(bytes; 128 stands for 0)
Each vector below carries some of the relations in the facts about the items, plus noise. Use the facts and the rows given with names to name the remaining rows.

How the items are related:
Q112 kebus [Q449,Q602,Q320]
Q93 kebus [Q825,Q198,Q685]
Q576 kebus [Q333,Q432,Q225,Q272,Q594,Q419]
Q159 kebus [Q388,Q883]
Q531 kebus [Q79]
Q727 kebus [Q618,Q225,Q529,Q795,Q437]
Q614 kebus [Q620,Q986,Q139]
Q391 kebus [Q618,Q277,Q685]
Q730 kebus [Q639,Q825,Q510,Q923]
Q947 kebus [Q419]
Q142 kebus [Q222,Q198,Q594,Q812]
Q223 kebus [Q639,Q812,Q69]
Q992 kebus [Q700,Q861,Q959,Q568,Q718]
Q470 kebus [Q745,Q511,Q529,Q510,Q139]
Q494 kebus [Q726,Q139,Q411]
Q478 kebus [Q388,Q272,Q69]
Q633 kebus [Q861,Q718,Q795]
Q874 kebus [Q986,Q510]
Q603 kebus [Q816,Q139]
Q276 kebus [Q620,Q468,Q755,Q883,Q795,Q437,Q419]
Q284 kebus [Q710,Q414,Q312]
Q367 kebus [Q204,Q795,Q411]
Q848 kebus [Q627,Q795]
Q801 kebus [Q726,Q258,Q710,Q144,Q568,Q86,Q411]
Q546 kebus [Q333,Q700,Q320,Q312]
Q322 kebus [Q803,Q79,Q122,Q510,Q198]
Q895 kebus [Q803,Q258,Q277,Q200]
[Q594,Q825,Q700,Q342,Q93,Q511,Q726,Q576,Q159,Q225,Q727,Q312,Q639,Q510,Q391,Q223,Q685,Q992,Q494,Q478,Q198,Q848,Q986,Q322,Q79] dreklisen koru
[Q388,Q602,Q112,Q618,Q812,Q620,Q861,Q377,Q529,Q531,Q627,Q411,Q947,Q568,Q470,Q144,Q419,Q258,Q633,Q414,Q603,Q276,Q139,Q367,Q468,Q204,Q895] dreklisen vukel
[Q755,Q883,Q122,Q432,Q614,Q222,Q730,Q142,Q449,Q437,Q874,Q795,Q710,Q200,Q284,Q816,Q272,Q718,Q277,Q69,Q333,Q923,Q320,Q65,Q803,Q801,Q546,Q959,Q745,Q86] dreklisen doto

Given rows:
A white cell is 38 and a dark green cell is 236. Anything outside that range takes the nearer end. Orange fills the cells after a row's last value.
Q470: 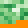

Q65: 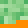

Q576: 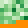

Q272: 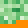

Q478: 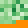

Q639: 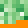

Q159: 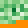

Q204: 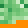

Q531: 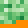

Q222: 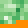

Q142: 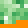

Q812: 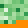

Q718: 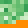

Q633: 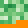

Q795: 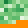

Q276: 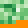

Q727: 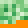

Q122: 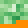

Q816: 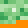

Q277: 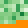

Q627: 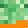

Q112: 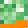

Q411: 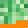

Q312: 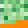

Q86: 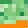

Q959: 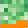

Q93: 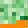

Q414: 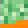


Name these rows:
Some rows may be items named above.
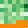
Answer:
Q700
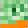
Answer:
Q159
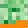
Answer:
Q419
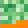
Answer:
Q633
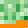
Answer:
Q685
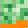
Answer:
Q603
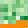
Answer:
Q391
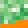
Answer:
Q874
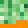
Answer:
Q568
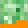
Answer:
Q222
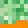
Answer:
Q69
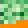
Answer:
Q801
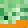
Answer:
Q494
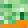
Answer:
Q895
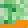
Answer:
Q468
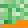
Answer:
Q529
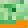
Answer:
Q947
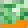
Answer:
Q470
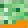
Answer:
Q812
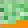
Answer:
Q342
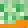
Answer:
Q825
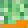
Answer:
Q144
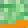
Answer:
Q377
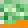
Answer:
Q510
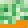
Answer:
Q727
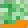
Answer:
Q620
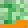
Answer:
Q620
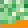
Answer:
Q602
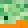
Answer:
Q726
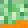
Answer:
Q414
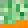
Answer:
Q258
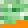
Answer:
Q225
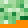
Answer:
Q322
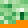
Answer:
Q895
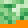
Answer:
Q470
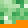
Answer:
Q142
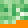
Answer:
Q848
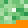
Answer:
Q923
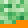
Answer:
Q531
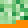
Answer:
Q223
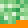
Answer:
Q333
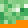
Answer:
Q614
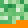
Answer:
Q633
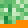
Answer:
Q139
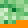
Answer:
Q388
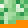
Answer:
Q546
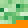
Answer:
Q79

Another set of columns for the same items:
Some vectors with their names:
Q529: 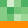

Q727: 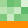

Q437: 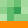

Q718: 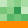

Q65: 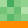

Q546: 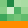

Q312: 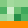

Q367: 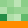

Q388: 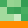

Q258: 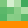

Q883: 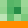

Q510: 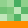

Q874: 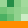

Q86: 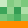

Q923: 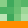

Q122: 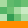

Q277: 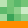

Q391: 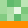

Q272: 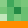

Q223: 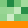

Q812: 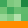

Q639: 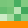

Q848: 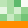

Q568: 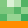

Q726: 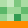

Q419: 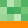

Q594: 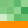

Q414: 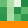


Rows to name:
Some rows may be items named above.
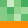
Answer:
Q618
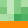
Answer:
Q700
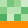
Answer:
Q494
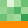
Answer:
Q861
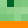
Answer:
Q142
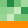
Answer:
Q223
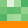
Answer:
Q411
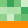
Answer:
Q576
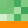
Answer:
Q639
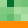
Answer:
Q730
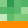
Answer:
Q222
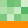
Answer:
Q727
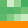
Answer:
Q139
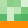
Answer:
Q992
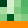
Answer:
Q602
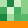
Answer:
Q284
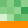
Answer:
Q594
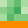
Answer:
Q795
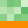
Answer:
Q727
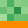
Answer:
Q333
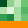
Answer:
Q112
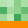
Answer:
Q726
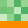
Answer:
Q510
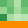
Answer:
Q470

